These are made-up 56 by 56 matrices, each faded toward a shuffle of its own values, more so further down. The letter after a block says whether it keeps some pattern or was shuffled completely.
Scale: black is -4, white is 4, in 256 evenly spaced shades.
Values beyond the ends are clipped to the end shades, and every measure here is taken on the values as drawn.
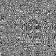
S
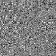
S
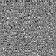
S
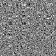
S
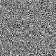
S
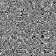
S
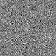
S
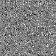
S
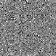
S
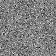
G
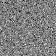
G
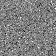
G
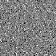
S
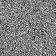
G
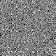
S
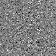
S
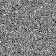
G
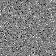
G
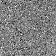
G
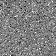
G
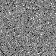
G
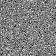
G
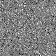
G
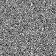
S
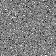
G
